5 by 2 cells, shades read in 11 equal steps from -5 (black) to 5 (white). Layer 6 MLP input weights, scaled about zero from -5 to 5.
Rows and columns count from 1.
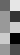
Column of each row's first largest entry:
2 1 2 1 1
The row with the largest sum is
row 3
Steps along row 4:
down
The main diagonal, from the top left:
-1 -3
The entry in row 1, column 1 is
-1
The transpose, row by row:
-1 1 1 3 1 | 4 -3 3 -5 -2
